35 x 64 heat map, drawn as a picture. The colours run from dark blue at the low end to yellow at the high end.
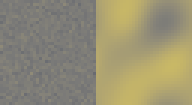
It is made of 1 by 2 panels. Panel 1,1: middling, fine-grained, faint in contrast. Panel 1,2: high, smooth.
